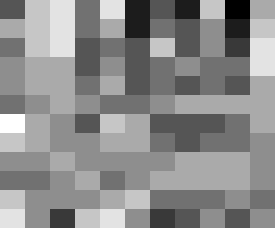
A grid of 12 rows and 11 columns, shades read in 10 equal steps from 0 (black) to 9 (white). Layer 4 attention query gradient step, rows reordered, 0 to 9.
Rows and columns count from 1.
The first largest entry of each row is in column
3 3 3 11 2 3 1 1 3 4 1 1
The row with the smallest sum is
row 1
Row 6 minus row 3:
0 -2 -2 2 0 1 -2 3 1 4 -2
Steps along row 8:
down down same up same down down up same up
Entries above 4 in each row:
5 6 5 6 5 8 6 7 11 8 7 7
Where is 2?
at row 3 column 10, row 12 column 3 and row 12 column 7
